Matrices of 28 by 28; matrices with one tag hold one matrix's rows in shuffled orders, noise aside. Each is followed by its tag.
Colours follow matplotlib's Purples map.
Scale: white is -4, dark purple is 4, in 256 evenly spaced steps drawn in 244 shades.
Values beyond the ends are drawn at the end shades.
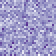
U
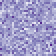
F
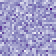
F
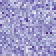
F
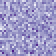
U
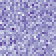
U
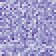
U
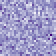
F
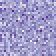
U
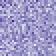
U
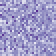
U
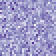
U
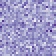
F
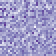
U
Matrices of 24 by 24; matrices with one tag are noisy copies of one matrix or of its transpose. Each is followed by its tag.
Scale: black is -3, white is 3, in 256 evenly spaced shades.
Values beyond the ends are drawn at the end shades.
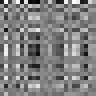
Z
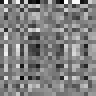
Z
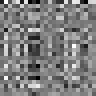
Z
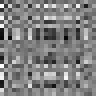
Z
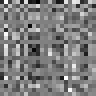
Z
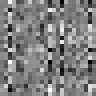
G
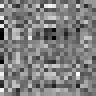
Z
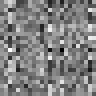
G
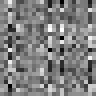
G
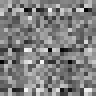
G
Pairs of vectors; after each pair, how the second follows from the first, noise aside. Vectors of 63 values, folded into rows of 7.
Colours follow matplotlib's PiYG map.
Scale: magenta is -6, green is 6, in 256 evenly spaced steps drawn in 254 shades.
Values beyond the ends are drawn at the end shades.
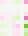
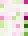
scaled up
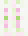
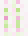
negated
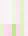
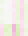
negated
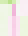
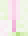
reversed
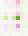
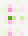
reversed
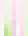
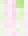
reversed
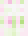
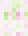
reversed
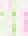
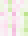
negated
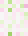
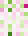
scaled up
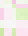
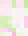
reversed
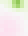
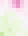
negated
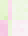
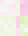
reversed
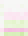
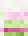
scaled up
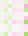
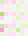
reversed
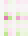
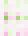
negated
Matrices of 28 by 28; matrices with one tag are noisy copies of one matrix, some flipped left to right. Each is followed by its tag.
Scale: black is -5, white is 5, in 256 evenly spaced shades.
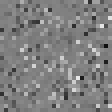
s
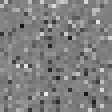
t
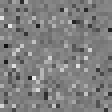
s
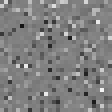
t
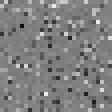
t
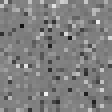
t
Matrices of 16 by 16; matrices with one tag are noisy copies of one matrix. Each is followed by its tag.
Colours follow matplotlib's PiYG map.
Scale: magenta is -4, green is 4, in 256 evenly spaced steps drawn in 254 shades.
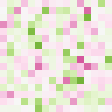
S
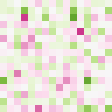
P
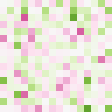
P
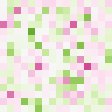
S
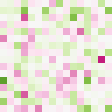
P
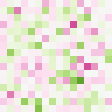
S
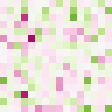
P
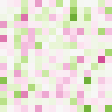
P
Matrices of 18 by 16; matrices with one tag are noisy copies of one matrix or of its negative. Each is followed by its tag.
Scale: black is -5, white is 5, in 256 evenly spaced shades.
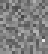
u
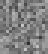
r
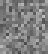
r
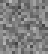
u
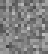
r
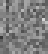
r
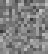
r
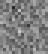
u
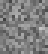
u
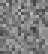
u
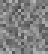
u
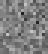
r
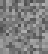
r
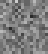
u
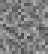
u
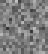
u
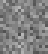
u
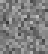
u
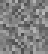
u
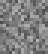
u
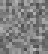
r
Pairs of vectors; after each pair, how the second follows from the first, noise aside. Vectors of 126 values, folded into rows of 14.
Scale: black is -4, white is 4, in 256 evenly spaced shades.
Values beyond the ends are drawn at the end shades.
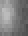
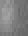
shrunk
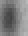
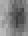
reversed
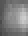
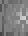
partly zeroed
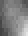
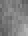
shrunk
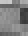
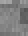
shrunk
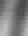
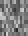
shuffled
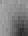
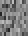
shuffled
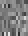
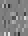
partly zeroed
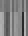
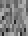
shuffled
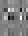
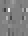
partly zeroed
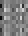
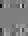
partly zeroed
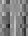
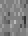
partly zeroed
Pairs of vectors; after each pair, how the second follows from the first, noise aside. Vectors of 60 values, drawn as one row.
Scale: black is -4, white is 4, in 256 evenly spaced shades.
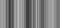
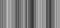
reversed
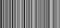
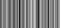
shuffled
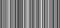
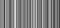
shuffled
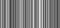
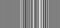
partly zeroed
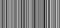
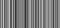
reversed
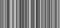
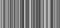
reversed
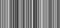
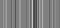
partly zeroed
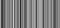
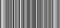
negated
